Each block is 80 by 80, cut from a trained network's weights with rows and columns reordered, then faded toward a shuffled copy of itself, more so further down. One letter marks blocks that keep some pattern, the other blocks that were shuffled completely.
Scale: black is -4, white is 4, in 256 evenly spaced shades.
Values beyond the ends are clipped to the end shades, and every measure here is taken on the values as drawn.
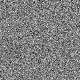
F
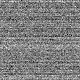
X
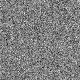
F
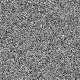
F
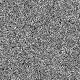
F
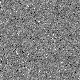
F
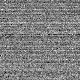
X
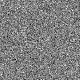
F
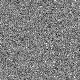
F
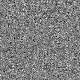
X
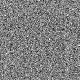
X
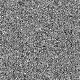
X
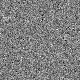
F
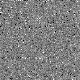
X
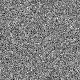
F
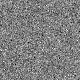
F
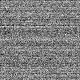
X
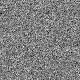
F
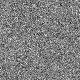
F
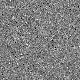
F
